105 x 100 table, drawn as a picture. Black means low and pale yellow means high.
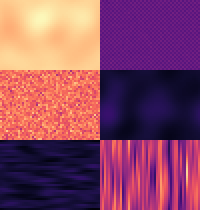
The table splits into 3 rows of 2 panels. Panel 1,1: very high, smooth, faint in contrast. Panel 1,2: low, checkered, faint in contrast. Panel 2,1: high, fine-grained. Panel 2,2: very low, smooth, faint in contrast. Panel 3,1: very low, streaked across, faint in contrast. Panel 3,2: middling, streaked downward, strong in contrast.
